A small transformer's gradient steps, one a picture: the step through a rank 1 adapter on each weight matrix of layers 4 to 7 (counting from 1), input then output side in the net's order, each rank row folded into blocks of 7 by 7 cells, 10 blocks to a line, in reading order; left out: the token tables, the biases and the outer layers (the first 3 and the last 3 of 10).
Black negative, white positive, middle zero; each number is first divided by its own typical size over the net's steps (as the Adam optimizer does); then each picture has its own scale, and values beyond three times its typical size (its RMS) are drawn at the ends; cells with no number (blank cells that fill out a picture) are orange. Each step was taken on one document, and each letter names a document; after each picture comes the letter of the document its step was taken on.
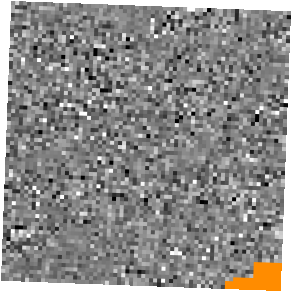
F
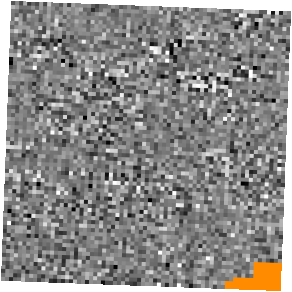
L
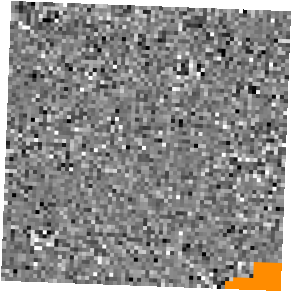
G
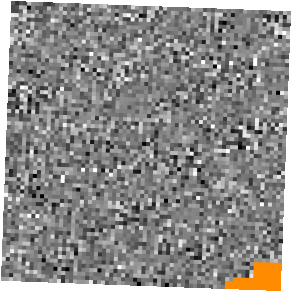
L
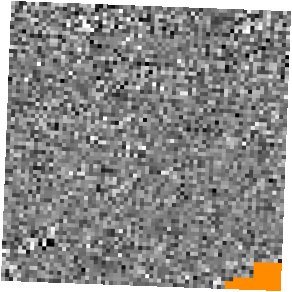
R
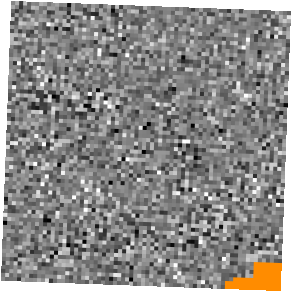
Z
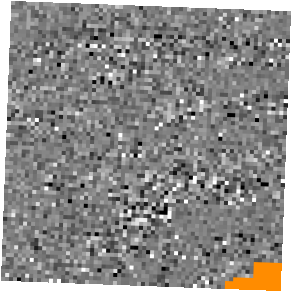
F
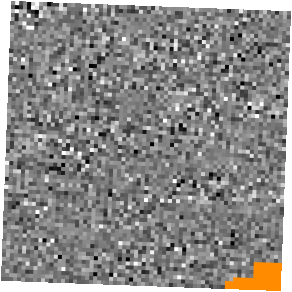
G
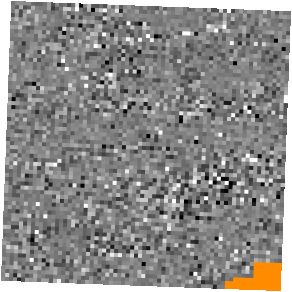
F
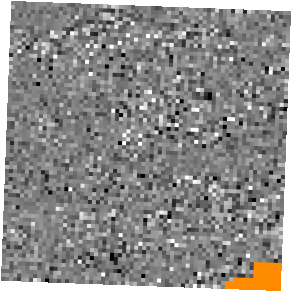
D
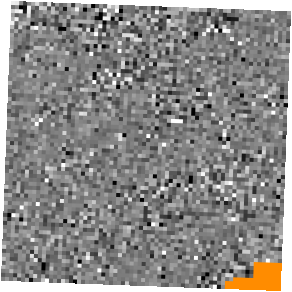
F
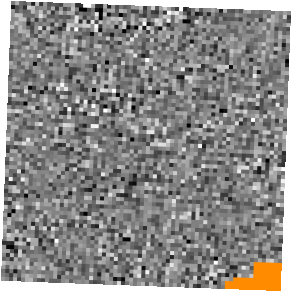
R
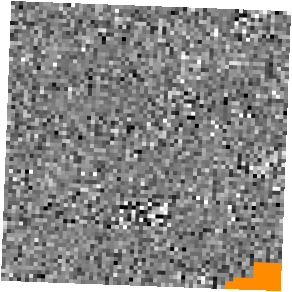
G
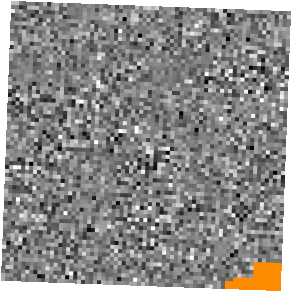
L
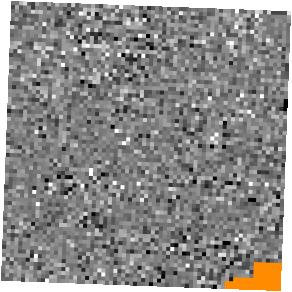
D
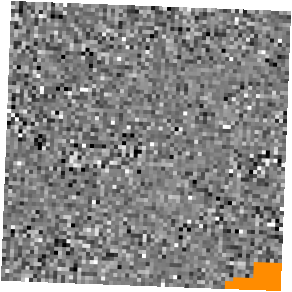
G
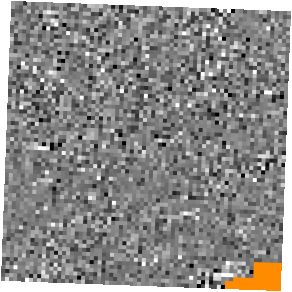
G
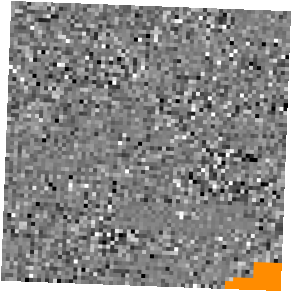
F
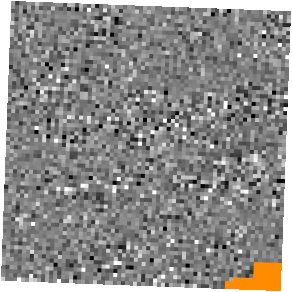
D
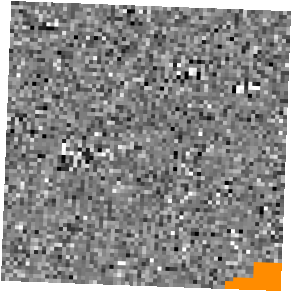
Z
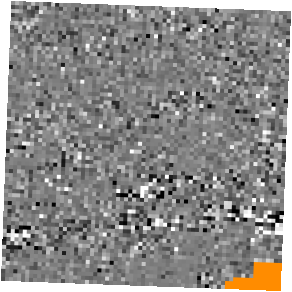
F
